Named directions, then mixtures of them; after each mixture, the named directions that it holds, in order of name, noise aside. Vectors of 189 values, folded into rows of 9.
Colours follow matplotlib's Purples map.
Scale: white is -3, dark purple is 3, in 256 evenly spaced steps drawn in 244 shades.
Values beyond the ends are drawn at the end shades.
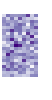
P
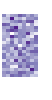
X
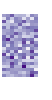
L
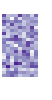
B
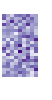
L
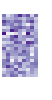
B, P, X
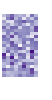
B, L, X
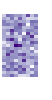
P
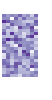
B, X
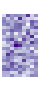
P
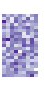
B, L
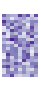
B, P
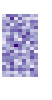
B, P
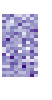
L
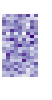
B, P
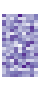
B, L, X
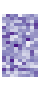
B, X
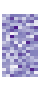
X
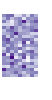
L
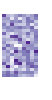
B, P, X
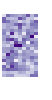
P, X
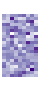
X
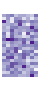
B, L, P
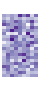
B, P, X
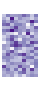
P, X
